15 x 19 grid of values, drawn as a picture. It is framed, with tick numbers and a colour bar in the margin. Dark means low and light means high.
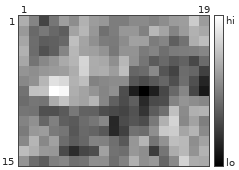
The top middle is the smoothest part. On average the colour sits 50% of the way up the scale. The values follow a bell shape. Neither half mirrors the other.
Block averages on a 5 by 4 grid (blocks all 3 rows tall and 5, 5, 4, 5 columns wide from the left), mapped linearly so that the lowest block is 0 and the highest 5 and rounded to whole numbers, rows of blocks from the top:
2 4 4 4
3 5 3 2
5 4 0 1
2 1 1 5
3 2 3 4
